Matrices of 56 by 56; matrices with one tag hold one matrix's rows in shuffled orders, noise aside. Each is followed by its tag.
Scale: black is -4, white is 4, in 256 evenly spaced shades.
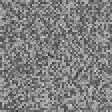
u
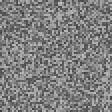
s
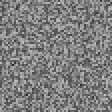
s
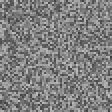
u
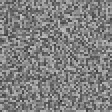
u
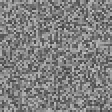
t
